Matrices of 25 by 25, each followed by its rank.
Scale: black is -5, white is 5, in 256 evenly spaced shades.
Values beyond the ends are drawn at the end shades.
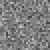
full rank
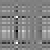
one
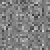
five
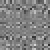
three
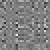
three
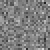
five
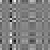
one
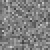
full rank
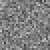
full rank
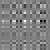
one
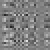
two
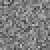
full rank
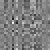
two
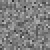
full rank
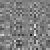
three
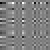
one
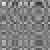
two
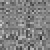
five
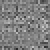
five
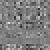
three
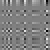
one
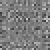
five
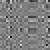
three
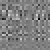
two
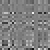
two
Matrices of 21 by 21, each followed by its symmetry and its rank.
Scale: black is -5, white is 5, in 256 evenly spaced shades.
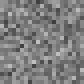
neither, full rank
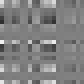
neither, rank one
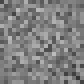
symmetric, full rank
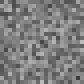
symmetric, full rank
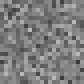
symmetric, full rank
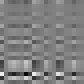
neither, rank one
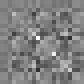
symmetric, rank three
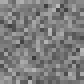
neither, full rank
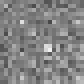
symmetric, rank three
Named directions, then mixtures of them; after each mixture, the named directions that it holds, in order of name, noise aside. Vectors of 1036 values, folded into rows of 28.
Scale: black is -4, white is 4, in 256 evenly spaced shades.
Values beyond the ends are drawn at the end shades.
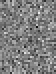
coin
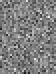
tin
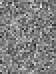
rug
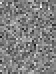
rug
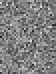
rug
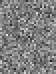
rug, tin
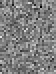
coin, rug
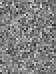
rug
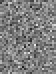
coin, rug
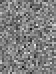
coin, rug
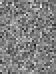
rug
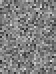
rug, tin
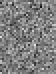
rug
